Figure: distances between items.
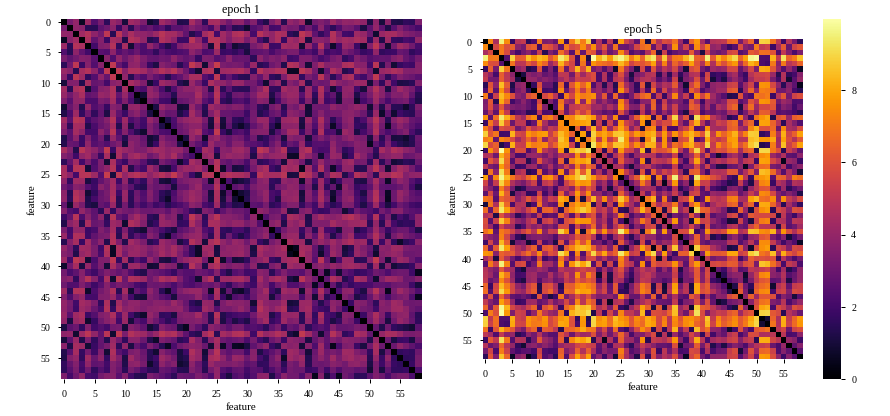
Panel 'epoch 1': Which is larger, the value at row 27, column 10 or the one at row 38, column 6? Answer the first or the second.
the first
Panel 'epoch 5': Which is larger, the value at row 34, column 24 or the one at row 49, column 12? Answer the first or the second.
the second
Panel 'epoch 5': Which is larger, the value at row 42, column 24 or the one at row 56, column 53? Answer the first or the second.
the first
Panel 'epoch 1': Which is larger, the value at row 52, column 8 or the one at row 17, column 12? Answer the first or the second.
the first
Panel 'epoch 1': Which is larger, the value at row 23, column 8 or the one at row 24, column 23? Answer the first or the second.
the first
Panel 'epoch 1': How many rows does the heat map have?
59
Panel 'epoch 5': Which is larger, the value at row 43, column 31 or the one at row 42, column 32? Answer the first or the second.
the first
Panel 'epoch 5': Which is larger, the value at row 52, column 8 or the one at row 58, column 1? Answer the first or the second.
the first
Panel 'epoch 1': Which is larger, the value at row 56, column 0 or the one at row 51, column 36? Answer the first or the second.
the second
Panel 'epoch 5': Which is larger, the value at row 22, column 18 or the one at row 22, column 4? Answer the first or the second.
the first
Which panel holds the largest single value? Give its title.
epoch 5
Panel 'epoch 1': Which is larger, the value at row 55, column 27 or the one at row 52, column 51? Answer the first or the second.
the second
